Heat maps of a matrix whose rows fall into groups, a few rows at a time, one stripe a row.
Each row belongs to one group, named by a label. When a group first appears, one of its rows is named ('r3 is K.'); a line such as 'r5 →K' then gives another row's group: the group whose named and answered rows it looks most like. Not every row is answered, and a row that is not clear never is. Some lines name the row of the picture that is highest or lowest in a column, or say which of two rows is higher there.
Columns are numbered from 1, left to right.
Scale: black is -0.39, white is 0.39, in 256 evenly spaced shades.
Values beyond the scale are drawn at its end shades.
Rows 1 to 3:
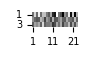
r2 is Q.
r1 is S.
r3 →S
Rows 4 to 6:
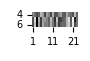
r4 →Q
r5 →S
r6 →S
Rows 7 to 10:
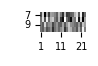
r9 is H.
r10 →H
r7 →S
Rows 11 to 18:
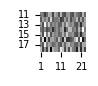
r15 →H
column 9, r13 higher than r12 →Yes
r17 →H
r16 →S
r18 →H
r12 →S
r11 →Q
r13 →H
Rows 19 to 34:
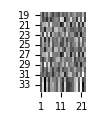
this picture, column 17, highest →28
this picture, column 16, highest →20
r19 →Q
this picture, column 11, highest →20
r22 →Q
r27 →S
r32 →S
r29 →H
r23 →H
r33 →S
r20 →H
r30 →Q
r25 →S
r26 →Q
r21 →S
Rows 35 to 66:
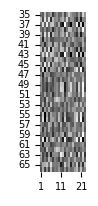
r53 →S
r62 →Q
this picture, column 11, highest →63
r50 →H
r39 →H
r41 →Q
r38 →H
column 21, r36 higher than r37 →No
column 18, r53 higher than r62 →Yes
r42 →H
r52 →Q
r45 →H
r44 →Q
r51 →H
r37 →S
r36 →H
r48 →Q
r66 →S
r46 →S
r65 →S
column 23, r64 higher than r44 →No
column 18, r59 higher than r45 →Yes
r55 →S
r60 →S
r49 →H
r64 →Q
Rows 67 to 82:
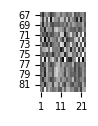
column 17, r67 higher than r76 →Yes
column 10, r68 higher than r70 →No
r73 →H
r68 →H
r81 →Q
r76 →S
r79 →Q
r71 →H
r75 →H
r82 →H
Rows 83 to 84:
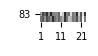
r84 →H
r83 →H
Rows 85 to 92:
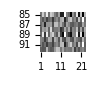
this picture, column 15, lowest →89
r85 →S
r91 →H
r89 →S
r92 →Q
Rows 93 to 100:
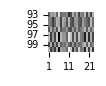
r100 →H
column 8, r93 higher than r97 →No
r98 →H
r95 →Q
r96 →S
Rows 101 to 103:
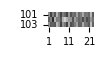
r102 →Q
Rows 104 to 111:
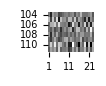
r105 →H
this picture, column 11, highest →105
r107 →H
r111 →S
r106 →S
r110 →S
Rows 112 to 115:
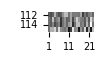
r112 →Q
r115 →S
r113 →H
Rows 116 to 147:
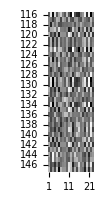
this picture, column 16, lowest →123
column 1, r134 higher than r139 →No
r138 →H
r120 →H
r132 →Q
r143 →S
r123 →S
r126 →S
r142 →H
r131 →H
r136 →Q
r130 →S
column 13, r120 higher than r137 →No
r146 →H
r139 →H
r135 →H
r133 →Q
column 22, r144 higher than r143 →Yes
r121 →S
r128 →H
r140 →H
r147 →H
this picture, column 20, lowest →123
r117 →Q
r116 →S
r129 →S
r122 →S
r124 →Q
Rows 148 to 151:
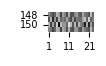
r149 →S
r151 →Q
